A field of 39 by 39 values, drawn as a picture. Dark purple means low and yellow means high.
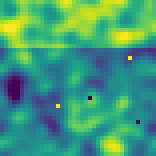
Ninth with the lowest average: middle left. Grain: blotchy. Seam: horizontal, 30% of the way down, the top part higher. Lone odd cells: 4, 2 higher and 2 lower than their neighbours.
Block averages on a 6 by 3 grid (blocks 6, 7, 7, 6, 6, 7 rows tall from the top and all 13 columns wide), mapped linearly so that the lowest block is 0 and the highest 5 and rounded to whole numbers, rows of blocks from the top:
454 | 444 | 221 | 022 | 132 | 223
